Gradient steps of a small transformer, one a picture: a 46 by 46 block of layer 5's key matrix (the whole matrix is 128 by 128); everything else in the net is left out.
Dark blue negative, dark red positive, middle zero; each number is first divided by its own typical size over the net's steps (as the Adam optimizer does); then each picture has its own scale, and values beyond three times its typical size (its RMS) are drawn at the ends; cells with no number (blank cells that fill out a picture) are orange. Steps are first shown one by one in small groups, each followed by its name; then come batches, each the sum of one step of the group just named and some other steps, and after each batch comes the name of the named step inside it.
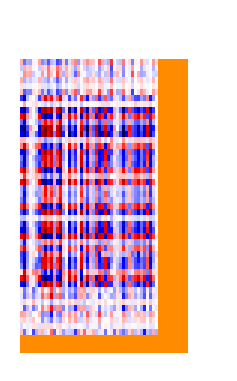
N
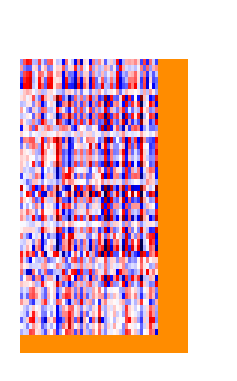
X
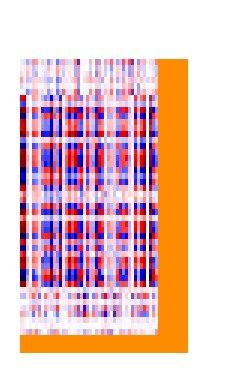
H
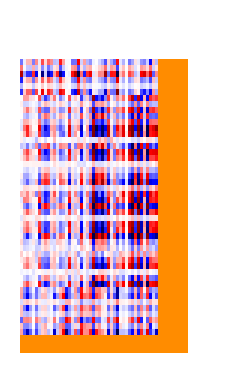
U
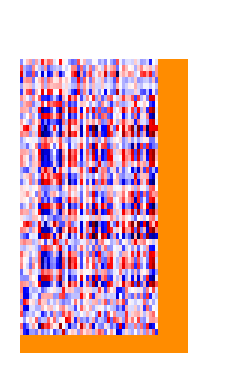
U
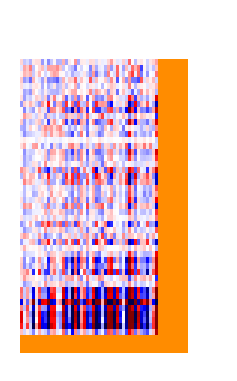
N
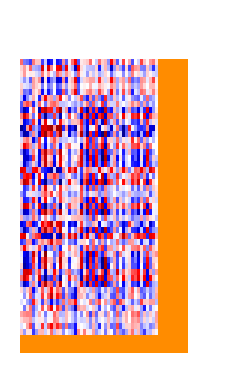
N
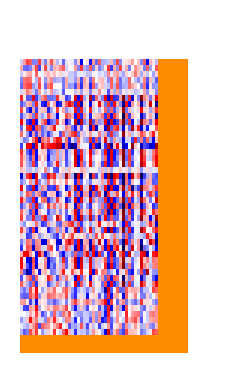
X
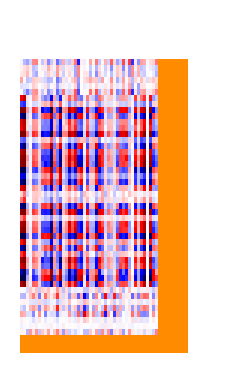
H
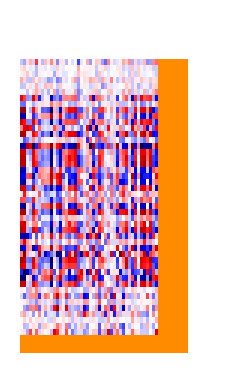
H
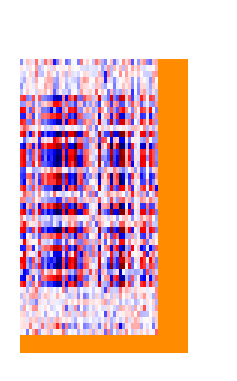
H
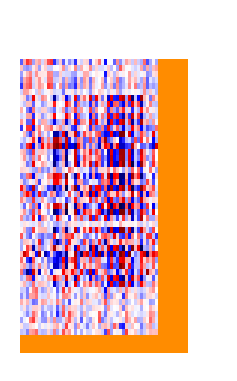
X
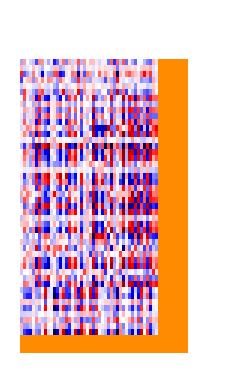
U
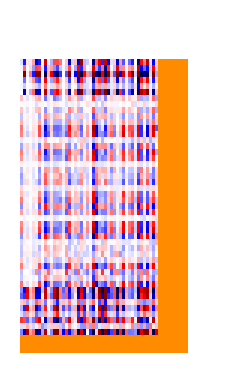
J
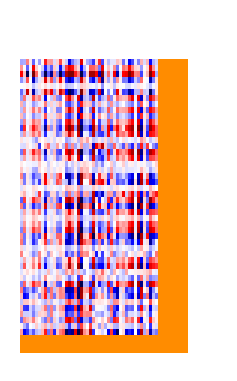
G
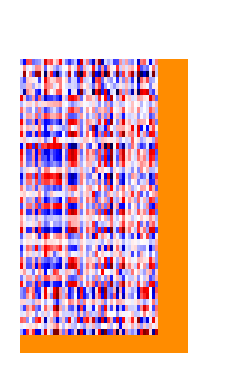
J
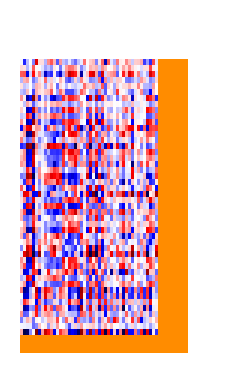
G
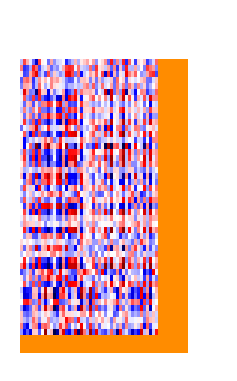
G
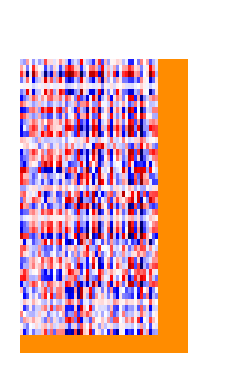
G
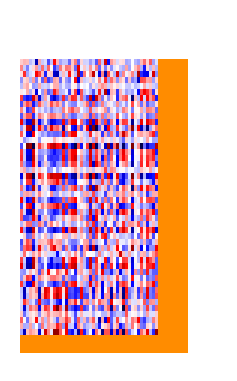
J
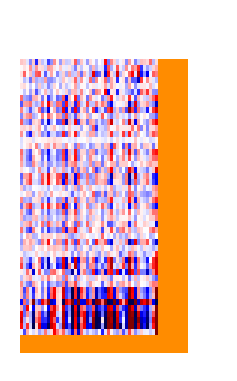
J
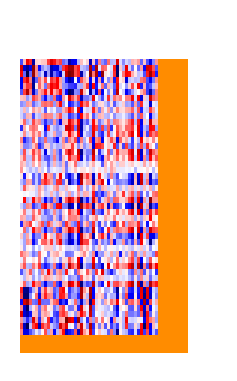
G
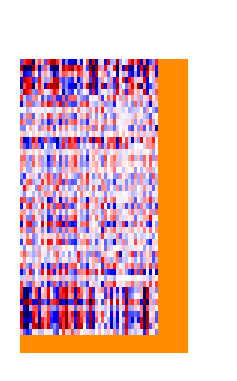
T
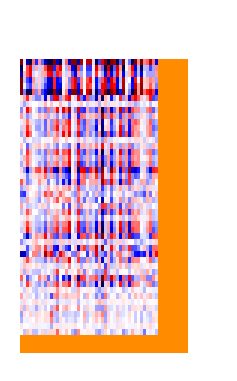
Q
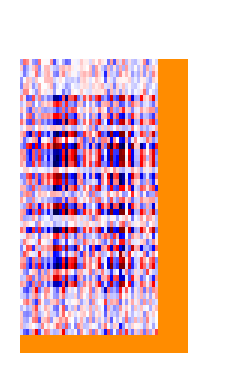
T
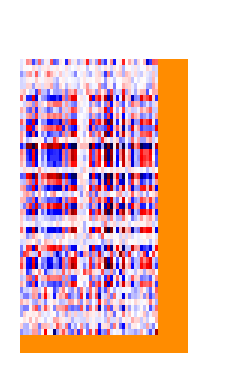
Q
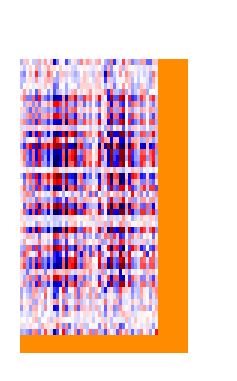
Q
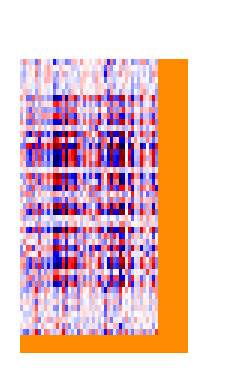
Q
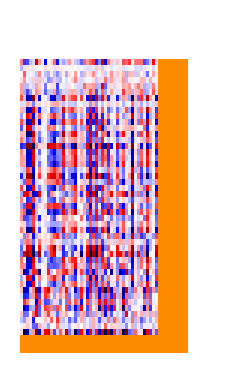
Q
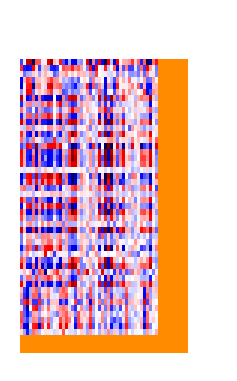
T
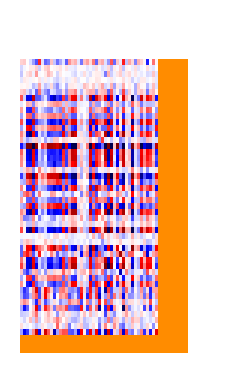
Q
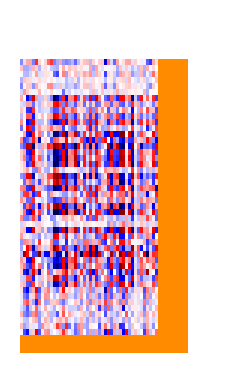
T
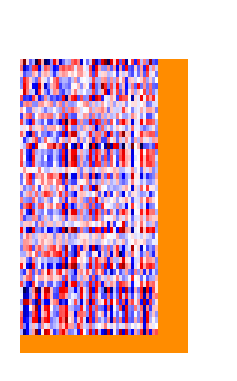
T
